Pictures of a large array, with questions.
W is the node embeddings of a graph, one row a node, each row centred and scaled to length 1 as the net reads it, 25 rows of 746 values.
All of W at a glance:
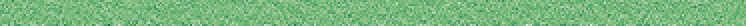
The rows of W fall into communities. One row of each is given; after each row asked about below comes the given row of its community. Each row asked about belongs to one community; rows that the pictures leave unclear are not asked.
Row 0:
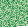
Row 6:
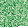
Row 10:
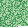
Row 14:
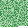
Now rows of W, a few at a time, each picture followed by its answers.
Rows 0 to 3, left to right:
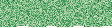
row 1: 14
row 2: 6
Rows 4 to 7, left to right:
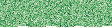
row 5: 10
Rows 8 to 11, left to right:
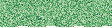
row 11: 6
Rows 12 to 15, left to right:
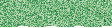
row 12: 6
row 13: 0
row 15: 0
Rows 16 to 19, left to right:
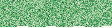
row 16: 0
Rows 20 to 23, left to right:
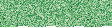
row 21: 0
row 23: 6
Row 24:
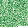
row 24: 10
